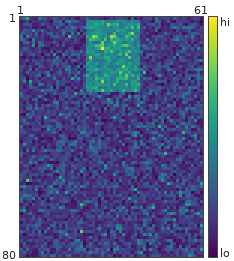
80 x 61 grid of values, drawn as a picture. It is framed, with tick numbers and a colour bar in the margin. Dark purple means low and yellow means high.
Most values sit low, with a long tail of high ones. There are no regular stripes. An odd patch, higher than its surroundings, sits in the top middle. On average the colour sits 20% of the way up the scale. The top middle is the ninth with the highest average.
